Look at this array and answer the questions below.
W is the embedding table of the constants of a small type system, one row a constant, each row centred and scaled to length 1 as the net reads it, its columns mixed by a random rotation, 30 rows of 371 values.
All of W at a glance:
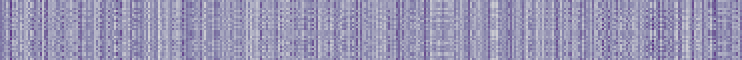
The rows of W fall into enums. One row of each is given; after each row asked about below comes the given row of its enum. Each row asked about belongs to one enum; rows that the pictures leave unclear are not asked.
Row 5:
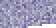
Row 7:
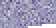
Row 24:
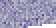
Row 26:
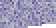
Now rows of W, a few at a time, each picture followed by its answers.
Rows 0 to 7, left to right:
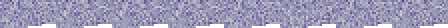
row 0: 26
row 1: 7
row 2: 7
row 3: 7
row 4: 26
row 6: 26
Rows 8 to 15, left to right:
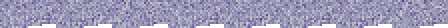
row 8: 5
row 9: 24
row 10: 26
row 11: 5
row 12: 24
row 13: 5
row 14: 24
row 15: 7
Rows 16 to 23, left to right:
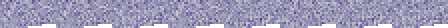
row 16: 7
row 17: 7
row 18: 5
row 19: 7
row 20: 24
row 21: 26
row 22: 24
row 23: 5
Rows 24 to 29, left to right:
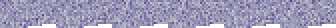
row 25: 5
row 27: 26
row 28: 5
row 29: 7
